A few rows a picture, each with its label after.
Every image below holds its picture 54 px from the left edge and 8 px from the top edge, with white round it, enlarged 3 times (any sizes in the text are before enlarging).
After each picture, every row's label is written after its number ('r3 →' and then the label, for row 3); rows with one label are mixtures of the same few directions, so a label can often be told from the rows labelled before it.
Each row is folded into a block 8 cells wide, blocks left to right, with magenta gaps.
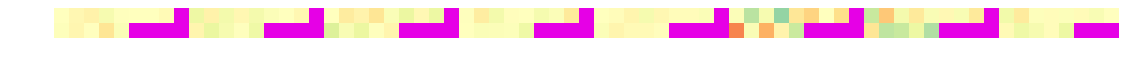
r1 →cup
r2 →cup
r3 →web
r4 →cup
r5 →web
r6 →web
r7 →cup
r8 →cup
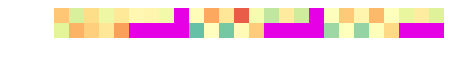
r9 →cup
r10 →web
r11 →web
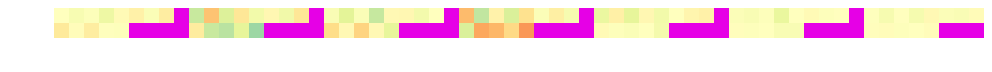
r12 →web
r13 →cup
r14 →web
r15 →cup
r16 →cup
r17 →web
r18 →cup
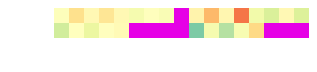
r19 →web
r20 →web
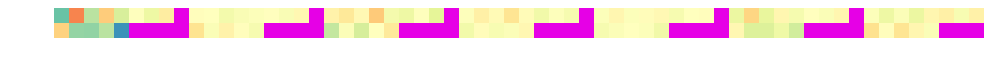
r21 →cup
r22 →web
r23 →web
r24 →web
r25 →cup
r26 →cup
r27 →web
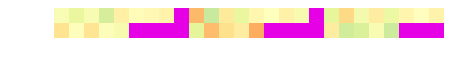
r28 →web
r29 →cup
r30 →cup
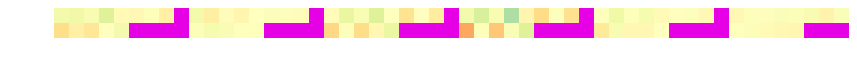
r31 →web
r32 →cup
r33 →web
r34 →web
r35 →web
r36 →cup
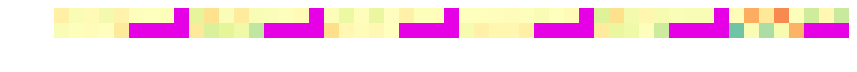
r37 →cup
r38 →cup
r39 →web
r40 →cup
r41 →cup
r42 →web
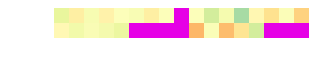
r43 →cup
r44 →web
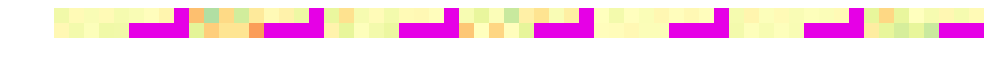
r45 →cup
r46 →cup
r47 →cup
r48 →web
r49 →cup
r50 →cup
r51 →cup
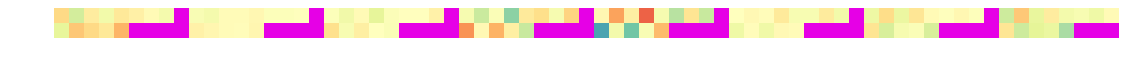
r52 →cup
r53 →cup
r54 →web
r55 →web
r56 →web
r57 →web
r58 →cup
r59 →cup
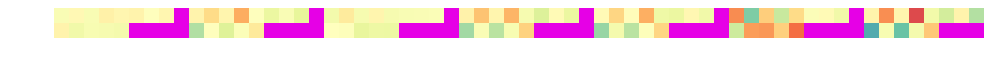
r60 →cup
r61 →web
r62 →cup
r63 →web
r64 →web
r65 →cup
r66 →web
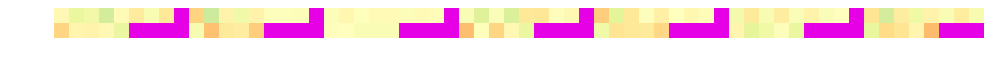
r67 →web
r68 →cup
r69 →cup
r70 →web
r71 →cup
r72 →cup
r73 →cup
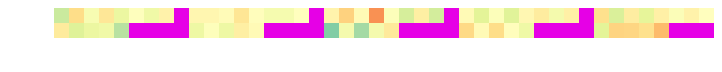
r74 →cup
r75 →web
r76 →web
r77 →web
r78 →cup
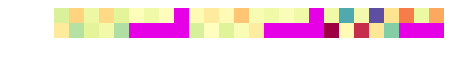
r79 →cup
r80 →web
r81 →web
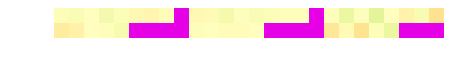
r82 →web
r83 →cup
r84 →web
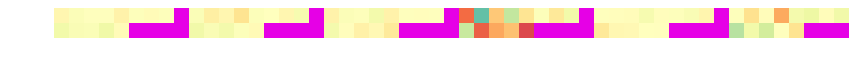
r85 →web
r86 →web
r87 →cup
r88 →cup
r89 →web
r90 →web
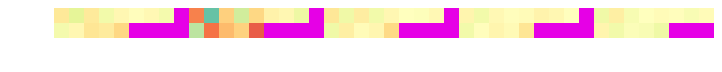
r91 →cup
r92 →cup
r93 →cup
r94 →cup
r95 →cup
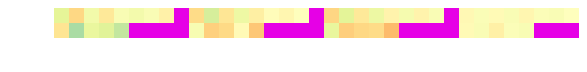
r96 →cup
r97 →cup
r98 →cup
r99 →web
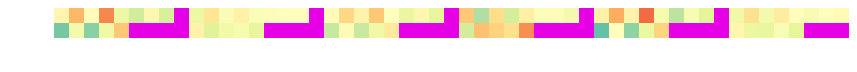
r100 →web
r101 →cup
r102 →web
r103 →cup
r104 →web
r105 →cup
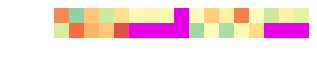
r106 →cup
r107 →web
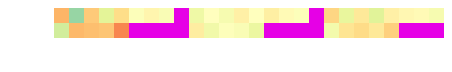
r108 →cup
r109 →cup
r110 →cup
